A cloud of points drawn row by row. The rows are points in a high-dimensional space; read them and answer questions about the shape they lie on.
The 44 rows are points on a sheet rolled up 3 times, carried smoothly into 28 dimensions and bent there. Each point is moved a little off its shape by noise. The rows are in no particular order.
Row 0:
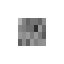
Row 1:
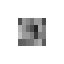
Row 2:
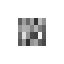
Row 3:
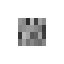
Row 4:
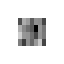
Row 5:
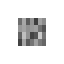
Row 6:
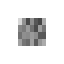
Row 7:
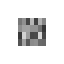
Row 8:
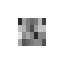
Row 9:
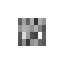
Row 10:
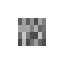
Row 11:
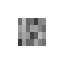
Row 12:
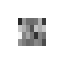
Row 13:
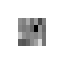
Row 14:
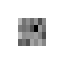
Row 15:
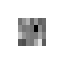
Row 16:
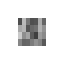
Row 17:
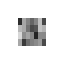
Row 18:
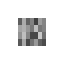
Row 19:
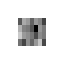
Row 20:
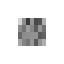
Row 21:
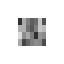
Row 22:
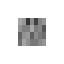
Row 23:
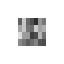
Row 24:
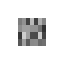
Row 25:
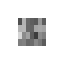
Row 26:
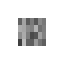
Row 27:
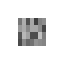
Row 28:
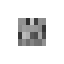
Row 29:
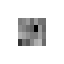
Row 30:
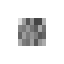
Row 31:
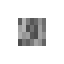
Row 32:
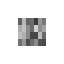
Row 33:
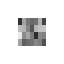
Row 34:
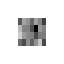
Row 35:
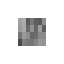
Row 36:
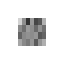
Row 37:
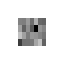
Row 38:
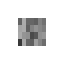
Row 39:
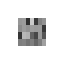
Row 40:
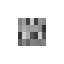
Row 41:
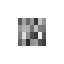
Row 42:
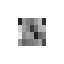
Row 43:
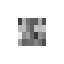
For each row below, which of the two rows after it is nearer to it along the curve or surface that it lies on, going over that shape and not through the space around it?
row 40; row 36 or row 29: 36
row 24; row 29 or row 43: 43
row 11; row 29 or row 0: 29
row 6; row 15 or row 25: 15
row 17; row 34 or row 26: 34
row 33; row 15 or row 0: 15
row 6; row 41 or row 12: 41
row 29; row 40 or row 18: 18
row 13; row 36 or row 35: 36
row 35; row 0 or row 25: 25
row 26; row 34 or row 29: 29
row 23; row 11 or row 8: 8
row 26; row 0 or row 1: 1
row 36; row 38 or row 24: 24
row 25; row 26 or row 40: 26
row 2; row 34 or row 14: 14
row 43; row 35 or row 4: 4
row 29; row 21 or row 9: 21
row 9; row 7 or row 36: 7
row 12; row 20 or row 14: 14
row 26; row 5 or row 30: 5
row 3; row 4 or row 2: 2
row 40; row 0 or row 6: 6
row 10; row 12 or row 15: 12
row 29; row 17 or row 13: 17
